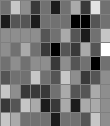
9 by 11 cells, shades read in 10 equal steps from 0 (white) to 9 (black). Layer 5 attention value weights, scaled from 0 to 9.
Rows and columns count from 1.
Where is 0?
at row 4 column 11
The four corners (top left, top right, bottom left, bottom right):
5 5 2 4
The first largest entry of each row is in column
6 8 9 6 10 9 3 5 6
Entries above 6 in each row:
3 4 1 3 2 1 3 4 1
